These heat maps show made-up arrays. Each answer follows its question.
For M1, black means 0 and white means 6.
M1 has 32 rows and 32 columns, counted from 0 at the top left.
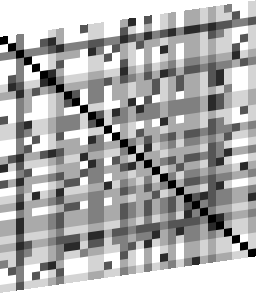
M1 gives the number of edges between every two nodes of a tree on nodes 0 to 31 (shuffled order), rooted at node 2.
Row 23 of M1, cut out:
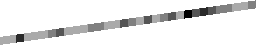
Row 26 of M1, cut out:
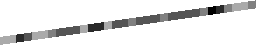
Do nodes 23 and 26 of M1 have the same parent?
yes
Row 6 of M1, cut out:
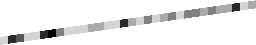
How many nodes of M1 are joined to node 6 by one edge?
4
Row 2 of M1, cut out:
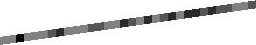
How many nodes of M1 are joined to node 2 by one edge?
7
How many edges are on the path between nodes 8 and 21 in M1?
4
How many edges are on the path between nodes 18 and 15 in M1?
2
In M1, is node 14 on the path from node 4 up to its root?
no
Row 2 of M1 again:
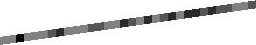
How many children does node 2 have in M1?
7
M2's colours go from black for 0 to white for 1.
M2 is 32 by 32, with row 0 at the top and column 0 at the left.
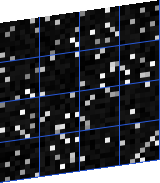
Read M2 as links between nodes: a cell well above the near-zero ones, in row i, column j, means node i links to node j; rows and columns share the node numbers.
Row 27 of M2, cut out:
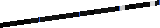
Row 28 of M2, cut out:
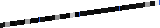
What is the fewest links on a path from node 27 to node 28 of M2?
5
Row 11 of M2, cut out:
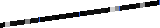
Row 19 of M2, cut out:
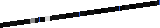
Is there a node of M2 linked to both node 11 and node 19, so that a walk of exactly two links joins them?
no
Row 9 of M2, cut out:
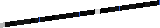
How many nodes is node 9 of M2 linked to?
2
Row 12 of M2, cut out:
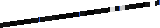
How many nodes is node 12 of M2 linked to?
3
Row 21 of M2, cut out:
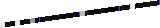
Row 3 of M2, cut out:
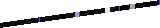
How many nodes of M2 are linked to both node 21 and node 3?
1
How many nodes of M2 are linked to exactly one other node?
0
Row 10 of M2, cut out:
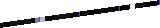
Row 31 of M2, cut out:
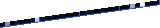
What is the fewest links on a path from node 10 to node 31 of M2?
2
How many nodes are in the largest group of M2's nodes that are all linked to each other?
3
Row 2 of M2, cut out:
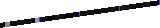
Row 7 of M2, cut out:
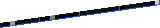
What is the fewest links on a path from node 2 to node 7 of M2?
1
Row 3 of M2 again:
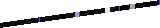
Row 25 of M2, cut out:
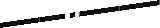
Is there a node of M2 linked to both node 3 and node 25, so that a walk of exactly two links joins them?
yes
